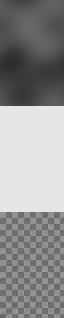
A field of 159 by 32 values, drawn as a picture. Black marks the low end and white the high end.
The table splits into 3 rows of 1 panel. Panel 1,1: low, smooth. Panel 2,1: very high, flat. Panel 3,1: middling, checkered.
